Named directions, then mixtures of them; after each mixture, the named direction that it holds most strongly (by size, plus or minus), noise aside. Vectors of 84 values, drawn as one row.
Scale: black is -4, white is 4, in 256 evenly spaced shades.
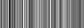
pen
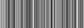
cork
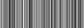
pen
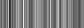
pen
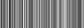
pen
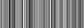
pen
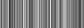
pen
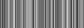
cork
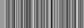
cork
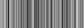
cork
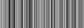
cork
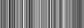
pen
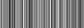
pen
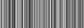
pen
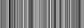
pen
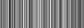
pen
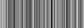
cork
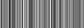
pen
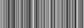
cork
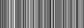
cork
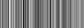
pen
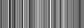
pen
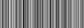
pen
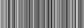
cork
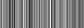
pen
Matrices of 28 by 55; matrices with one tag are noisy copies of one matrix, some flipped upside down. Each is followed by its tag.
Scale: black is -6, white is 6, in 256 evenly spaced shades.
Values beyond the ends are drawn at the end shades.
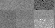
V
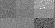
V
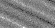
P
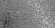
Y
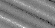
P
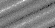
P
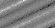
P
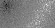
Y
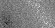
Y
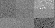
V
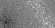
Y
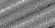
P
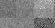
V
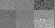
V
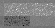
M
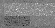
M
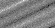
P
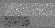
M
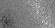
Y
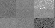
V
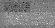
M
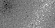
Y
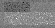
M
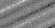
P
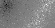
Y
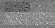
M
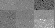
V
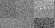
V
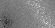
Y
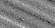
P
